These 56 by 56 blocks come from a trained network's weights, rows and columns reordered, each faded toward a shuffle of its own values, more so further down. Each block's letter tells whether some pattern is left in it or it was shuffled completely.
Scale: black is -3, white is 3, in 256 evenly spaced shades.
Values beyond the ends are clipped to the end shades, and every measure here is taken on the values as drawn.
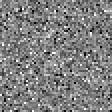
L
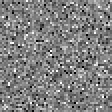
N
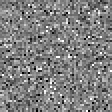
L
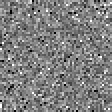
N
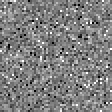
N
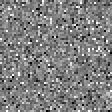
N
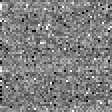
L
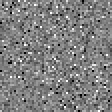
N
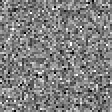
N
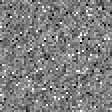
N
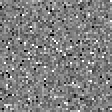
N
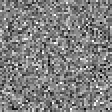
L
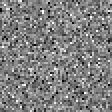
N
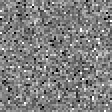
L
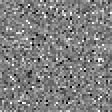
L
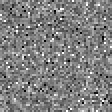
N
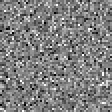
N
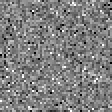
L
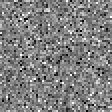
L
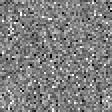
N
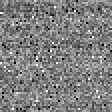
L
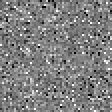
L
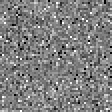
N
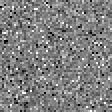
N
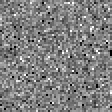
N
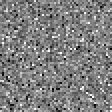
N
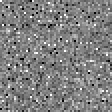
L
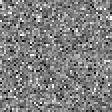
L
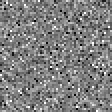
N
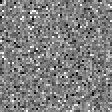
N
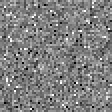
N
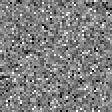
N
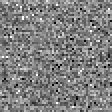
L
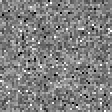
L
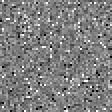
N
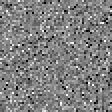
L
